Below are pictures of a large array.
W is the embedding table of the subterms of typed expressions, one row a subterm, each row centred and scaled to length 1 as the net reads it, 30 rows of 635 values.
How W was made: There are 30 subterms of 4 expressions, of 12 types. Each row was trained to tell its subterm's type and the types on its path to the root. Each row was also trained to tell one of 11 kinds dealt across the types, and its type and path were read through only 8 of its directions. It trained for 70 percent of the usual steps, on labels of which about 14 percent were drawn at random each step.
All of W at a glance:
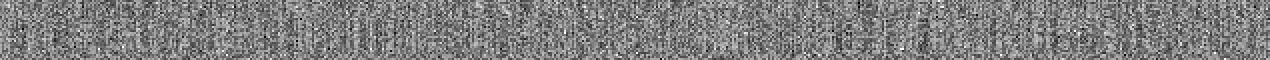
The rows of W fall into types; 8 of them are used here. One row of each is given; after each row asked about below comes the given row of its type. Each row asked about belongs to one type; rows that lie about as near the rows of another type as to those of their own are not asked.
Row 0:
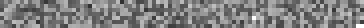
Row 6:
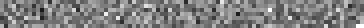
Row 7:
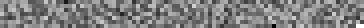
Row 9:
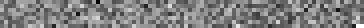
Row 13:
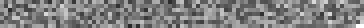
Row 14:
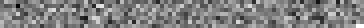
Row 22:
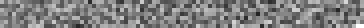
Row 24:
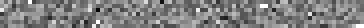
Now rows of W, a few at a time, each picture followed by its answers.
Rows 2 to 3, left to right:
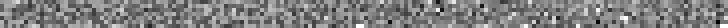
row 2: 0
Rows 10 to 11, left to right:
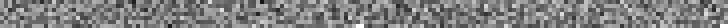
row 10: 13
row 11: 7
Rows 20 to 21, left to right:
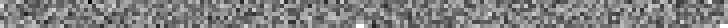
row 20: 7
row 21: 22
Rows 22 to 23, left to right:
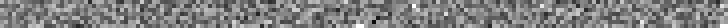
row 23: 22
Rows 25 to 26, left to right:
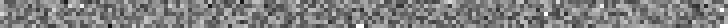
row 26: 13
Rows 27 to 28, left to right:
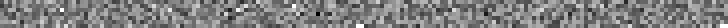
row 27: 14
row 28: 14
